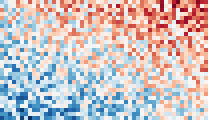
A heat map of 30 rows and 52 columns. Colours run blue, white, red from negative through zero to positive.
Slope: up to the top right. Stripes: none. Average level on the scale: 50%. Ninth with the highest average: top right. Grain: fine.
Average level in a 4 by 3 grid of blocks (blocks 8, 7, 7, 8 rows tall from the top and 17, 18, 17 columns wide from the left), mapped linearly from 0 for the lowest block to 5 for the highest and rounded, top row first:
345 | 234 | 123 | 012
